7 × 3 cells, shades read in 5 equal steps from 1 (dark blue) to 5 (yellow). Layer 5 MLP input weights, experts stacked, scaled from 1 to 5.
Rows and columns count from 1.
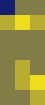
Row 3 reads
3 3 3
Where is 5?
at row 2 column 2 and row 6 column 3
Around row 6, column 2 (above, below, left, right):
4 3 3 5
